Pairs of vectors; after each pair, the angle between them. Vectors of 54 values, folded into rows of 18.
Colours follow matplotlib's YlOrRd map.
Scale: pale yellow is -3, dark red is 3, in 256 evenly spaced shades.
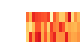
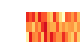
partly aligned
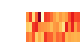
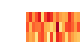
partly aligned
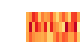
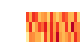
partly aligned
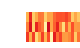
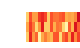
orthogonal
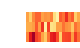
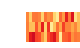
nearly parallel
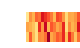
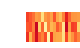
nearly opposite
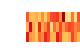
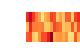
orthogonal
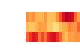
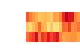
nearly parallel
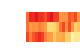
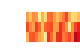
partly opposed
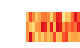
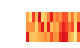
orthogonal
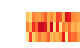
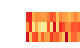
nearly opposite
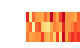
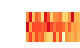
partly opposed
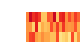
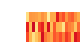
partly opposed
